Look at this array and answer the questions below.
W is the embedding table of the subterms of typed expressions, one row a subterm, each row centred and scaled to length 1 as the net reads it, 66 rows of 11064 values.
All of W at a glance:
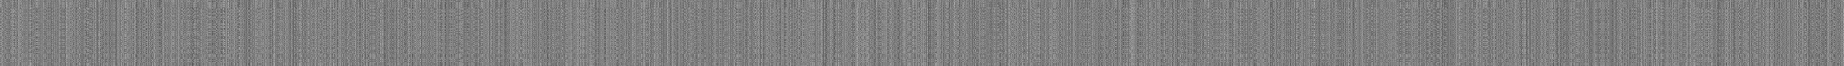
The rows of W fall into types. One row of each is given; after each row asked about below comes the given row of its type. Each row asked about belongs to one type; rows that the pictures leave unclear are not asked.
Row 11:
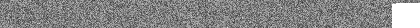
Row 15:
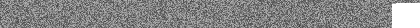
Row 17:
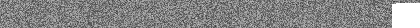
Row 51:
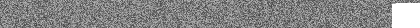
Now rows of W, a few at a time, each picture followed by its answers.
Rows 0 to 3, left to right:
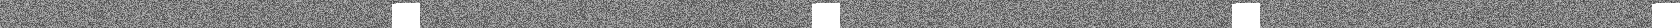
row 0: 15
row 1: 15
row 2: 17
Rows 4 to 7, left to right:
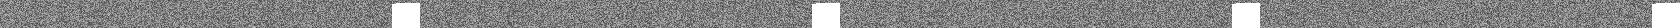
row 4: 17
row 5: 17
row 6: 17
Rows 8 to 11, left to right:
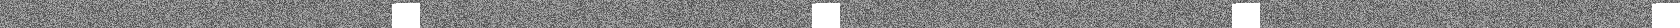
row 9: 51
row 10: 11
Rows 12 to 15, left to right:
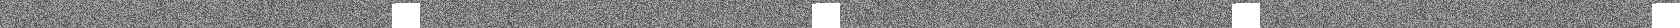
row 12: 51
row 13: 17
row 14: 11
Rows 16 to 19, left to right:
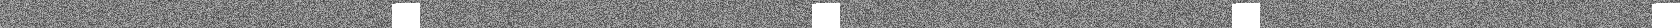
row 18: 11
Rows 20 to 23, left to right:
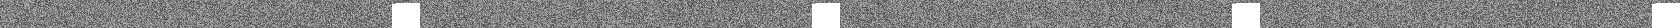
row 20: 15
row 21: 51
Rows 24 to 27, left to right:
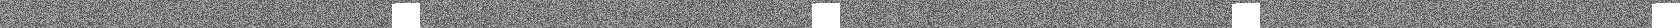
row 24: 17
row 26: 17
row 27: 17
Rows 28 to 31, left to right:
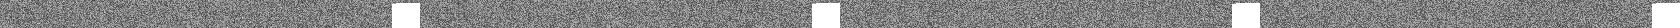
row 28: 11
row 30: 17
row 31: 15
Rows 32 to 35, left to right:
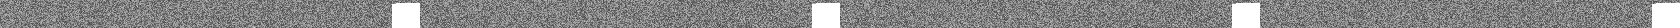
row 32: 17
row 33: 15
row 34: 15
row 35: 15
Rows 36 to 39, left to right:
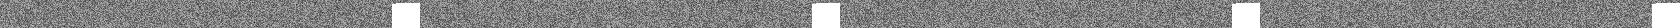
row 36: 11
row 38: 11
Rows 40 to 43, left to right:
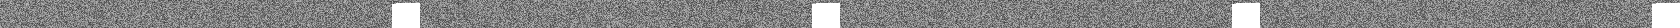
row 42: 15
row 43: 15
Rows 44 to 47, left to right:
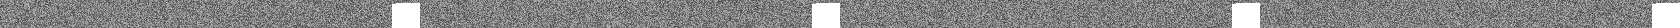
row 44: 15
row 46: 15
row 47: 11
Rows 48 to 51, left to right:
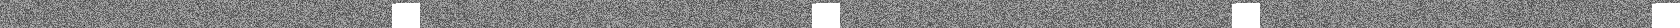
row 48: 11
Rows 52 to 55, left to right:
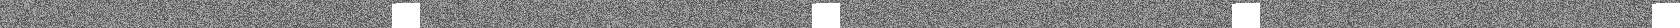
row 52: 15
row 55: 17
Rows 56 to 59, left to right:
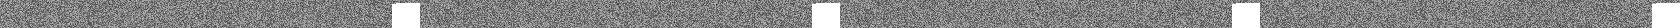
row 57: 11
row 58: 11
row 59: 15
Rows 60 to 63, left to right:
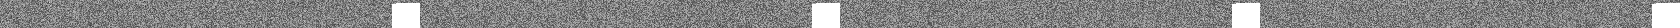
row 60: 17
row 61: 15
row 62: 17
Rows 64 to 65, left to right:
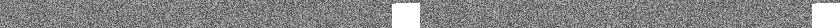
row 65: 17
